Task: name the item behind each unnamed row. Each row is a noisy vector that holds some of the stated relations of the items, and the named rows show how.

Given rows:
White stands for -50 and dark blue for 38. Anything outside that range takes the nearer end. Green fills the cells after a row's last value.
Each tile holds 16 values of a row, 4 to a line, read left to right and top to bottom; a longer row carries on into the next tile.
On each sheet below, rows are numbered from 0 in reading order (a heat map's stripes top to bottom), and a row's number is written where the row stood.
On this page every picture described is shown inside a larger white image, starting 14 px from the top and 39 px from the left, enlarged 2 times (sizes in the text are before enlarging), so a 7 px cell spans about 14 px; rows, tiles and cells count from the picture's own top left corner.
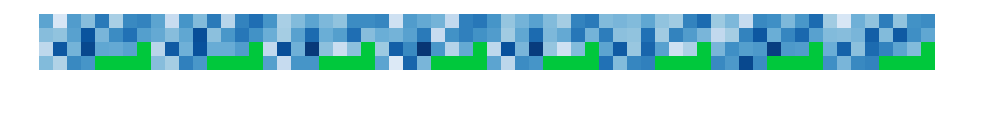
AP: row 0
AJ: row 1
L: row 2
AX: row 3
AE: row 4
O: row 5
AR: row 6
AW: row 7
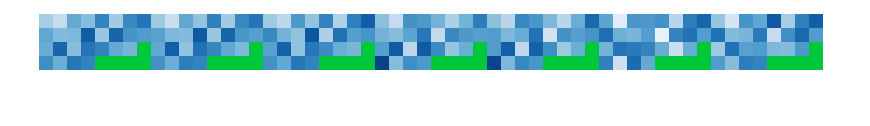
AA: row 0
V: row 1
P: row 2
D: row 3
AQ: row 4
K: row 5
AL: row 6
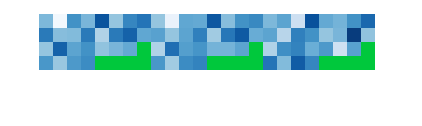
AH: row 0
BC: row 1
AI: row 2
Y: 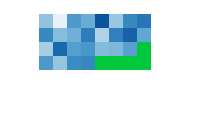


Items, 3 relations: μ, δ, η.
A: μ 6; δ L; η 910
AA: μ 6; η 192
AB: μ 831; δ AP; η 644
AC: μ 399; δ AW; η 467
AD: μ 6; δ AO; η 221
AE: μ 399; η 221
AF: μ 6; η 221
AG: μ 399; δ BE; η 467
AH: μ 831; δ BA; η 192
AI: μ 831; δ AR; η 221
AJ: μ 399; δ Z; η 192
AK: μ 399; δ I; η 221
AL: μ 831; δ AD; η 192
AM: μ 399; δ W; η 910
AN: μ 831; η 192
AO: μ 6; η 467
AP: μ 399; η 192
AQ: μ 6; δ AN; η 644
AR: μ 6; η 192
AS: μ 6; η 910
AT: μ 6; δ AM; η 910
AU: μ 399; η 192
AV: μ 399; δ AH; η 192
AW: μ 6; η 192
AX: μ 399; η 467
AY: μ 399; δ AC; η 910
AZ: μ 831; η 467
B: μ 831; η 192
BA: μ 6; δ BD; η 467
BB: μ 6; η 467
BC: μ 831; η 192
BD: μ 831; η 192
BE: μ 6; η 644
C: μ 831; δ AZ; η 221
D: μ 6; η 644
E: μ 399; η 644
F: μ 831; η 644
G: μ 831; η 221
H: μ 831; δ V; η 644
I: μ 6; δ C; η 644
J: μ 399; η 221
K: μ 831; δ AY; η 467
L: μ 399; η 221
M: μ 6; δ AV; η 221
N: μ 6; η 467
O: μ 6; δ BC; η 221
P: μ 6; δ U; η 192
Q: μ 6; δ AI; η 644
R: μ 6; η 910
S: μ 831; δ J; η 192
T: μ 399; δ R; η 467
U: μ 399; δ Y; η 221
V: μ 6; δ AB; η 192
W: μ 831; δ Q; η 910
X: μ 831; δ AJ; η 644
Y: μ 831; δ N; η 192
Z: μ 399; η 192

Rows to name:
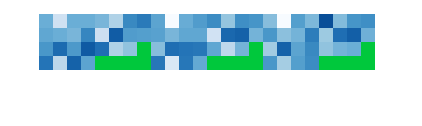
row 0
BB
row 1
AZ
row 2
BD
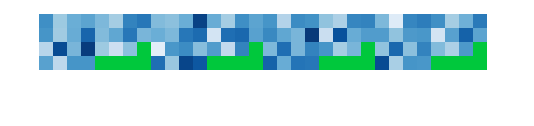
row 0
U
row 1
W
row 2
A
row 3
F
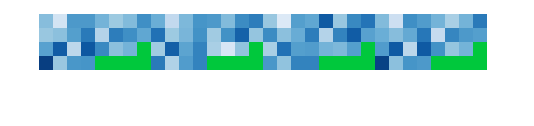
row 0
BE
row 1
C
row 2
B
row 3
I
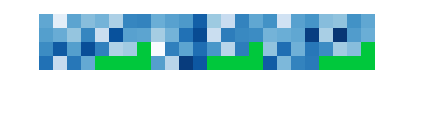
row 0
BA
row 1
AM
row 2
R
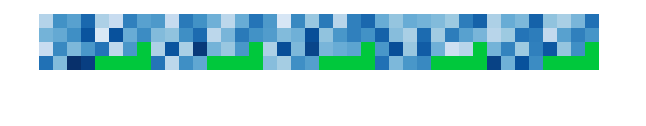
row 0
AT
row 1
E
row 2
AV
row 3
M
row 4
Q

